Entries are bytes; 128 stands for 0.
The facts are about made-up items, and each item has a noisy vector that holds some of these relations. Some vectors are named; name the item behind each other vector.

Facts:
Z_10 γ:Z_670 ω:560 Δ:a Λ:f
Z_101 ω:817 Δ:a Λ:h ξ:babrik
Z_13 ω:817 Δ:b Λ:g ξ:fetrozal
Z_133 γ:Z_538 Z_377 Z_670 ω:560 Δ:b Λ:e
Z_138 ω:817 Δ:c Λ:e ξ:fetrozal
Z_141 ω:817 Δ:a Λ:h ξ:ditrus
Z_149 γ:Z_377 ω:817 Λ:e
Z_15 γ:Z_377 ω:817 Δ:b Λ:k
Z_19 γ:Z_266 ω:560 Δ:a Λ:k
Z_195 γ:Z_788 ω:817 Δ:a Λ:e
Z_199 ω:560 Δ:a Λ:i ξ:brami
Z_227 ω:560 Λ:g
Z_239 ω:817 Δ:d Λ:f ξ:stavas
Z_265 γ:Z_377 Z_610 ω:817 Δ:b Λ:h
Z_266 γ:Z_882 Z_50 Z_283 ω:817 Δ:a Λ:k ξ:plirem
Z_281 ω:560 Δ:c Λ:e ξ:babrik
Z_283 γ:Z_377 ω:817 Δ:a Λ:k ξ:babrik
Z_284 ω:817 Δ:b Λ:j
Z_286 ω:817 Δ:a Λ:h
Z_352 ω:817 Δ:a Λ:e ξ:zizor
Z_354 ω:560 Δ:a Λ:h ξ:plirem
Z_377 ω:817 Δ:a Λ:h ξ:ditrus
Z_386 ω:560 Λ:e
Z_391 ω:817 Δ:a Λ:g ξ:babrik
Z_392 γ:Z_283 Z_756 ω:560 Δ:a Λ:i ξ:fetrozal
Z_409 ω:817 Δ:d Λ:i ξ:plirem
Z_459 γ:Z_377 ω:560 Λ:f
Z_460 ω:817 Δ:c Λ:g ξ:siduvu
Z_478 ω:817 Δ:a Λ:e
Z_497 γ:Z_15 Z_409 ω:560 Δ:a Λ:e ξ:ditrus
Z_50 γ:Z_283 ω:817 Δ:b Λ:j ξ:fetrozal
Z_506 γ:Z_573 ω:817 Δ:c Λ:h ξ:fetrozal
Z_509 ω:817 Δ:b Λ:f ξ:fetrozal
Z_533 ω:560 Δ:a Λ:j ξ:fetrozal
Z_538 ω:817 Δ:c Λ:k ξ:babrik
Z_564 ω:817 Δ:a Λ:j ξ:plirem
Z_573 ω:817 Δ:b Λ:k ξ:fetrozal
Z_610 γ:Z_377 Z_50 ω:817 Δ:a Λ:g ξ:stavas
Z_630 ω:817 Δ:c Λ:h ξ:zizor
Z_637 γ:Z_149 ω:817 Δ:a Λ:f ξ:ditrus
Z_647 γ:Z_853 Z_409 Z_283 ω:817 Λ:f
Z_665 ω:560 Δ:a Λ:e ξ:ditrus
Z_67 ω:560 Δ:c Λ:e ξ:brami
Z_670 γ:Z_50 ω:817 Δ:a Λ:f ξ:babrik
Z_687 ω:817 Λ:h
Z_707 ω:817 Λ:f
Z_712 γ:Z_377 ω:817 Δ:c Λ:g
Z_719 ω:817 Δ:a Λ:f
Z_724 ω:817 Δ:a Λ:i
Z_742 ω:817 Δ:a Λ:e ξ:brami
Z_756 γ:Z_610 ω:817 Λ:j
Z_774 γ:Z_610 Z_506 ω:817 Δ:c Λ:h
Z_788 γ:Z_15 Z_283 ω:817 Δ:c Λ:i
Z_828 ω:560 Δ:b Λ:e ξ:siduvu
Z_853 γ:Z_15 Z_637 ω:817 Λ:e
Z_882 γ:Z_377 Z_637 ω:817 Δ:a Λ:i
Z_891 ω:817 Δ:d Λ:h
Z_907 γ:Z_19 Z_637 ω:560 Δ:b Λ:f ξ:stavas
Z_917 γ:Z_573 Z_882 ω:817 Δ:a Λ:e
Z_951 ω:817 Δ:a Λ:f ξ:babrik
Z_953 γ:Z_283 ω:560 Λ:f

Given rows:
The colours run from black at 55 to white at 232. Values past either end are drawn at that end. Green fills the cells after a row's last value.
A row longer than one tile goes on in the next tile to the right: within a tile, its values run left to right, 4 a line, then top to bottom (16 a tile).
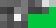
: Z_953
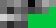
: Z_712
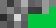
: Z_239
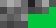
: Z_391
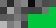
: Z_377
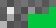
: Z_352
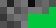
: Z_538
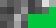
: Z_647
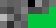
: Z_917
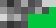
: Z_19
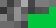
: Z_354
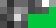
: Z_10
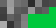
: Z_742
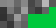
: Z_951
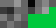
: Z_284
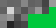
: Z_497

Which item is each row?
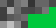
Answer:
Z_141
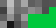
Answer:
Z_281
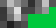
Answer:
Z_533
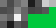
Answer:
Z_459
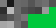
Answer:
Z_630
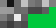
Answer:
Z_907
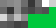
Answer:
Z_227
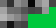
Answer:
Z_610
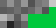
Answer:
Z_386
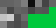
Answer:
Z_149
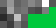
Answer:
Z_509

